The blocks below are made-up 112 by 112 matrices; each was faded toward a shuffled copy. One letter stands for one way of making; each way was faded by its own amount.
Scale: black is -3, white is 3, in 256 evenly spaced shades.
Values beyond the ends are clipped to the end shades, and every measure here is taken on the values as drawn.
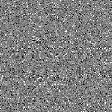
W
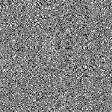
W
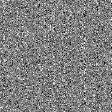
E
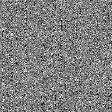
E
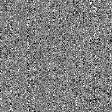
E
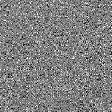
W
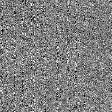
E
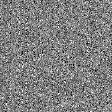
E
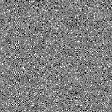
W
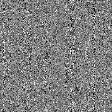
E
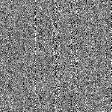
E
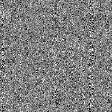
E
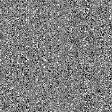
E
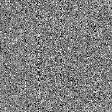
E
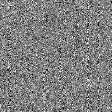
E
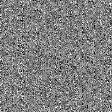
E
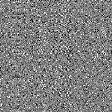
W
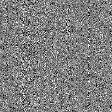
E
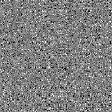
W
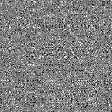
W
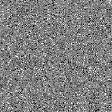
W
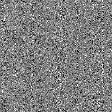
E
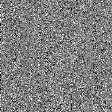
E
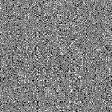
W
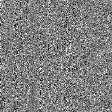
E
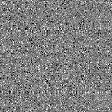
W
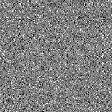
W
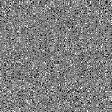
W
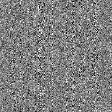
E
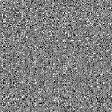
W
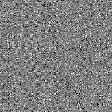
W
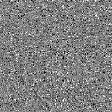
W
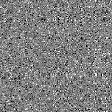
W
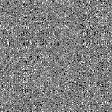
W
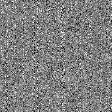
E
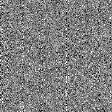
E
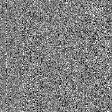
E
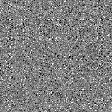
W
